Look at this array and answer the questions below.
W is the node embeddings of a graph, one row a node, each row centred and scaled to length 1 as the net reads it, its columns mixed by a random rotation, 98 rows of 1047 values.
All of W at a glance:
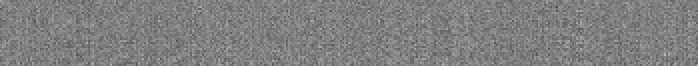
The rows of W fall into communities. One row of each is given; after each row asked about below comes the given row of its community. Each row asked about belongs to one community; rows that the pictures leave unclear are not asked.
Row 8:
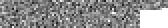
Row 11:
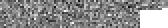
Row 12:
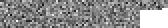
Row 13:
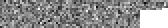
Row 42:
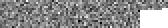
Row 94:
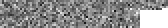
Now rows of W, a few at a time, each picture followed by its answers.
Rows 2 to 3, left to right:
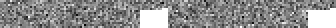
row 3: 94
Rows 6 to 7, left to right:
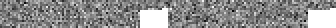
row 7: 13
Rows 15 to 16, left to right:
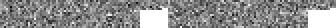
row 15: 11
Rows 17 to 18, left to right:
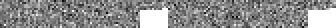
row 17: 11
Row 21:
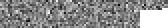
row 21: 12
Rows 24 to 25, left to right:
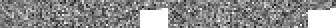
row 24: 8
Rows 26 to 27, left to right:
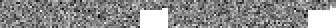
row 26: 12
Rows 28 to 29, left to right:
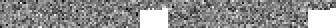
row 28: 11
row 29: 12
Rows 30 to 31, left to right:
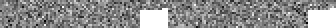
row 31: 11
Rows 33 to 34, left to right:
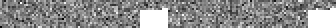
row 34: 11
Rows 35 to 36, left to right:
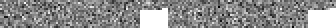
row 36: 8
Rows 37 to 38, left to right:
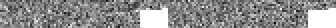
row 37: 11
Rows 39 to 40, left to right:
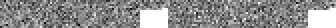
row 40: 8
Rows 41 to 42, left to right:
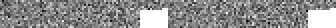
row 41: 94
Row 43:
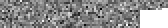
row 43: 13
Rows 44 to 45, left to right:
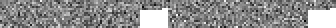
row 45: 12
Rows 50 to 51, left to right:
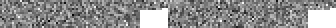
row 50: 13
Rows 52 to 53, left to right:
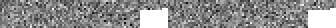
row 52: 94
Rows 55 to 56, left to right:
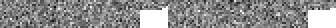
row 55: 94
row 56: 11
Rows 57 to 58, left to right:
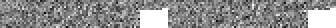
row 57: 94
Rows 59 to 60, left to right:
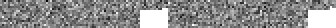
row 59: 13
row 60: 8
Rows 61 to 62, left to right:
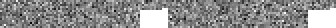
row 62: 13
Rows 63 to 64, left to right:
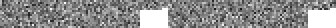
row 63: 94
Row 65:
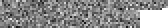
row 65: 94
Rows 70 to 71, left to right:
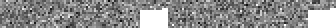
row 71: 8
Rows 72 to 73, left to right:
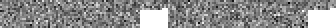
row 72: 12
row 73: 11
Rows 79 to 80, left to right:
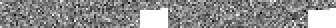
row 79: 8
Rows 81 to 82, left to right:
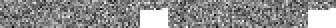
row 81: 42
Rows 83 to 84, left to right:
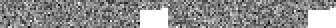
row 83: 11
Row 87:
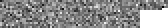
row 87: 12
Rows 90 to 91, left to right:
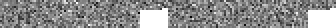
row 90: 13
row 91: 12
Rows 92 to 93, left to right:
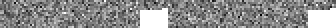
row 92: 94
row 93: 12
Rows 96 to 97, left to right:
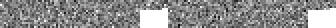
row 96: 12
